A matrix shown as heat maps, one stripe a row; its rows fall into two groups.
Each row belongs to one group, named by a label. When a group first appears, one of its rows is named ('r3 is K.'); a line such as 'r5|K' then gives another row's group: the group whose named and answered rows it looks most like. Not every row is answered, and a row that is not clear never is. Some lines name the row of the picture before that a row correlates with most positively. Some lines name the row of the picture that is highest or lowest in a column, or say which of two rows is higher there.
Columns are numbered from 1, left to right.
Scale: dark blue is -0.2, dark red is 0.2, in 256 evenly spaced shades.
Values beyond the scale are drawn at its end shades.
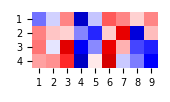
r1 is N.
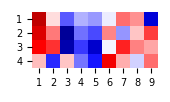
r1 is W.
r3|W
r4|N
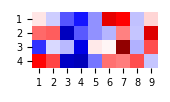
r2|W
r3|N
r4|W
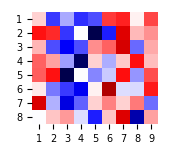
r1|N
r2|W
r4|W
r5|W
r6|N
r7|W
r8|N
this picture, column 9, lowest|7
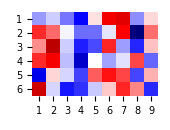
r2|N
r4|W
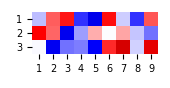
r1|N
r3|N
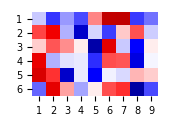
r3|N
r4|N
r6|N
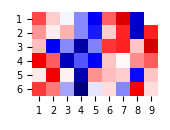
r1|N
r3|N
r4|W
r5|N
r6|W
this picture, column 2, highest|5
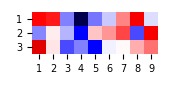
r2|N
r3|W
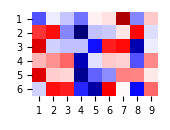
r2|W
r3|N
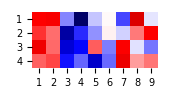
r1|W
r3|W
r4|W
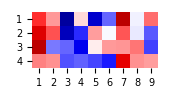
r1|W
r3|W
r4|W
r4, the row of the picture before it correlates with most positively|4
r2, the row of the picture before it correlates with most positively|3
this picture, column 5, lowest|1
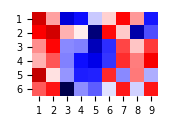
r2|N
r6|W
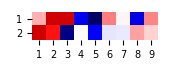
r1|N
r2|W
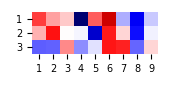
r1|N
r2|N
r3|N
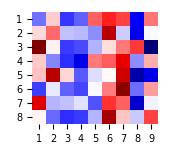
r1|N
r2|N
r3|W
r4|N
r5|N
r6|N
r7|N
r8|N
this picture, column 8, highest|3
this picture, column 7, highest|6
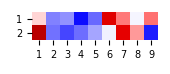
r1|N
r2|W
